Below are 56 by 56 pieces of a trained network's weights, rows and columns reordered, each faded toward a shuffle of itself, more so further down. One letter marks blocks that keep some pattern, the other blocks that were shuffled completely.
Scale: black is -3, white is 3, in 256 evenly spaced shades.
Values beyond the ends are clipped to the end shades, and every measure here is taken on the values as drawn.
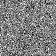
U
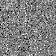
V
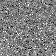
U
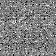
V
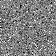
U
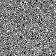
U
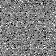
V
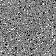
U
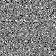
V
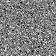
U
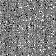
V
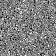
U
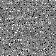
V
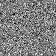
U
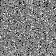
U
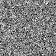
U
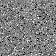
U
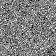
U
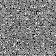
V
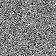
U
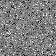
U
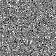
U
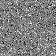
U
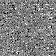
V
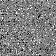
V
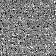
V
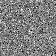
U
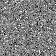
U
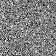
U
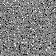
U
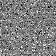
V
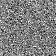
U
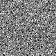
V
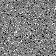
U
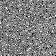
U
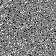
U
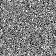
U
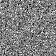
U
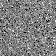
U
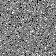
U
